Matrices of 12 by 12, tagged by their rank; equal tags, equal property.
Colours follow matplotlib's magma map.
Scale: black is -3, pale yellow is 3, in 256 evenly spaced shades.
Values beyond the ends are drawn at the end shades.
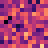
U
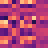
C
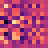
C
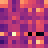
C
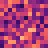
U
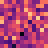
U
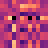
C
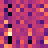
C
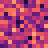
U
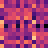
C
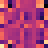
C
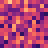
U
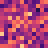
U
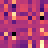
C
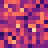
U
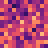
U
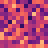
U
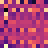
C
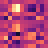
C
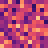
U
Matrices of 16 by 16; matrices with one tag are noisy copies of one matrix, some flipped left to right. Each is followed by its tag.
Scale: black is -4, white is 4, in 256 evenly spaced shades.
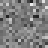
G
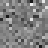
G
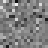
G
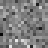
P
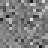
G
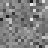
G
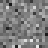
P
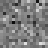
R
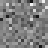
G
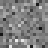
P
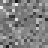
G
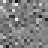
G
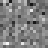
R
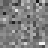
R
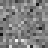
P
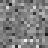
P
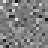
G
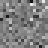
G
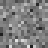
P
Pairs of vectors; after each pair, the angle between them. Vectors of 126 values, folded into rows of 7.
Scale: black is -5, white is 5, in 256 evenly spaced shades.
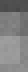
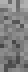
partly opposed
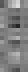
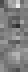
nearly parallel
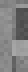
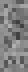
partly aligned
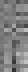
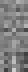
nearly opposite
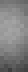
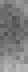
nearly opposite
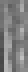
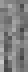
nearly opposite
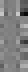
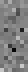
orthogonal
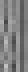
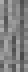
nearly parallel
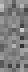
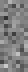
orthogonal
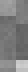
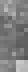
nearly parallel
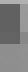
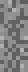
orthogonal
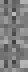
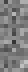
nearly parallel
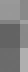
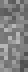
partly opposed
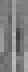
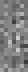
partly opposed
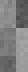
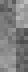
nearly opposite
